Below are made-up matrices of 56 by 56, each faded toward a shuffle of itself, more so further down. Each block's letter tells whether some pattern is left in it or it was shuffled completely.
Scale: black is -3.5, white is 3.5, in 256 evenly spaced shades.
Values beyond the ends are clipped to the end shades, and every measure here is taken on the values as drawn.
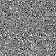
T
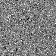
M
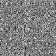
T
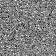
M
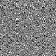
T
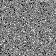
M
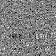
T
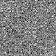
T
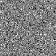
T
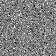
M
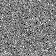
M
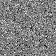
M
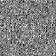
T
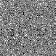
T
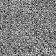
T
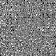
T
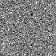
T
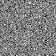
T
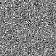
T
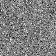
M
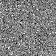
M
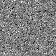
M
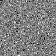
T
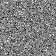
M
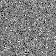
M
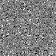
T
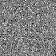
T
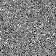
M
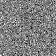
T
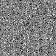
T
